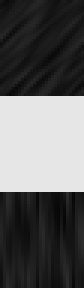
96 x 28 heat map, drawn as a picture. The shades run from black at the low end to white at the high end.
The table splits into 3 rows of 1 panel. Panel 1,1: very low, slanting up to the right, faint in contrast. Panel 2,1: very high, flat. Panel 3,1: very low, streaked downward, faint in contrast.
